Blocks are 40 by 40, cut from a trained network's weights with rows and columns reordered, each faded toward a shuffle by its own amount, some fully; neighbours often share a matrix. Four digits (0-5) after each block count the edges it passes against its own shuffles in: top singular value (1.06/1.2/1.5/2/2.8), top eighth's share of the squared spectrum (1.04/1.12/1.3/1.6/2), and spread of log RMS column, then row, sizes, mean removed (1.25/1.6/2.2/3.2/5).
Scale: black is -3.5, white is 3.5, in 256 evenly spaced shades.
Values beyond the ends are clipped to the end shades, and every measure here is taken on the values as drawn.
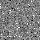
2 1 0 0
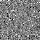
2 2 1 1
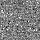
0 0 0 0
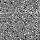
1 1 0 0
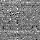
2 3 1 0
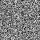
0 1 0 0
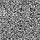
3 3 1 1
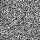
0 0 0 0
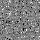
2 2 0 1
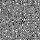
2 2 1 0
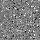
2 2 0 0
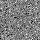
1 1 0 0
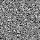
1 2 0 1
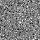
2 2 0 0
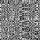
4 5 3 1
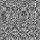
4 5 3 1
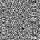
3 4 2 0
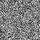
2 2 0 0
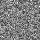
2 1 1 0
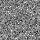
0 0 0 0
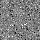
0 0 0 0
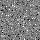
1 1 0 0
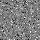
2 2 0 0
